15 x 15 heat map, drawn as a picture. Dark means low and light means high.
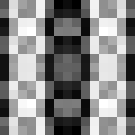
Upright stripes repeat 2 times across the table. Overall the values sit about 50% of the way up the scale. There is no overall slope. Its left and right halves mirror each other, and so do its top and bottom.
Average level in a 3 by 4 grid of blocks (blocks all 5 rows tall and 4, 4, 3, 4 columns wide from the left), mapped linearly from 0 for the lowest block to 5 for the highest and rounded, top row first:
5015
5005
5015
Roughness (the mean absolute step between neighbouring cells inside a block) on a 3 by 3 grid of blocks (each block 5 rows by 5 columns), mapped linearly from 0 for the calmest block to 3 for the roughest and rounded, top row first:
3 2 3 | 3 0 3 | 3 2 3
